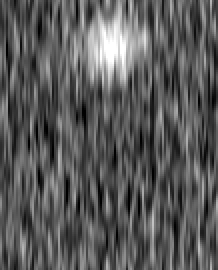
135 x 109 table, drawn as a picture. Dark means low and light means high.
The ninth with the highest average is the top middle. The grain runs up and down. One bump rises in the top middle.
